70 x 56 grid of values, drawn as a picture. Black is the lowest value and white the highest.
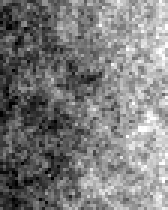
There is an overall slope up to the right. There are no regular stripes. No row or column stands out.
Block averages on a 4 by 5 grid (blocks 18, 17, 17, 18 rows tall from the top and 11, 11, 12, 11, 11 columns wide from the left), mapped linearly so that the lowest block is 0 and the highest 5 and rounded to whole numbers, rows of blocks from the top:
1 1 3 4 5 / 1 2 2 4 5 / 1 1 2 4 5 / 0 1 3 4 5
